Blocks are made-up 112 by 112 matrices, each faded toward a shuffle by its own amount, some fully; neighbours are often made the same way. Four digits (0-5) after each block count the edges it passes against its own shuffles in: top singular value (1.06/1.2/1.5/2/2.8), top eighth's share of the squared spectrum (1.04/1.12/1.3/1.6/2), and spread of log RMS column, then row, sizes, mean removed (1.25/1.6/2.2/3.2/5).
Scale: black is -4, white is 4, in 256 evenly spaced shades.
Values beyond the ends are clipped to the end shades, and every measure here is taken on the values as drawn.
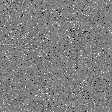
2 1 0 0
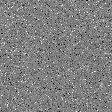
0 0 0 0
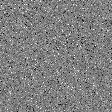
2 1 0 0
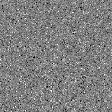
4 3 1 1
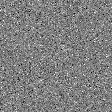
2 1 0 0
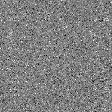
3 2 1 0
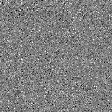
3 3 1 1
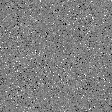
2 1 0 0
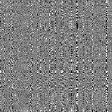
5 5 4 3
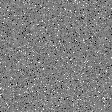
0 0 0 0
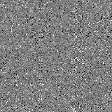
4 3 2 1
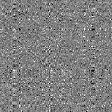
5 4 3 2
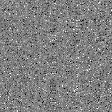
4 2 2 1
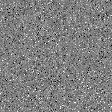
3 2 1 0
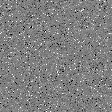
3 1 0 0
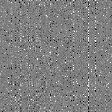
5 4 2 1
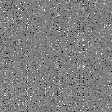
4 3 2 1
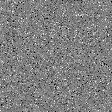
3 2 0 0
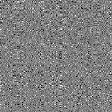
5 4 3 3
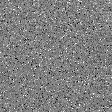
2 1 0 0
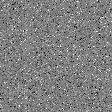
0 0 0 0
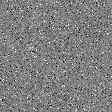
0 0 0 0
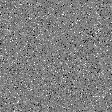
1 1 0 0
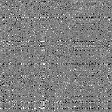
5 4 2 3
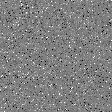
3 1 0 0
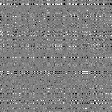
5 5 3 4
